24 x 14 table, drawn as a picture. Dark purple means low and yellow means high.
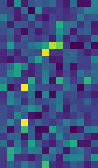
Odd rows or columns: none. Grain: fine. Stripes: none. Slope: none. Calmest part: middle right. Histogram: skewed, a long tail of high values. Mirror symmetry: none.
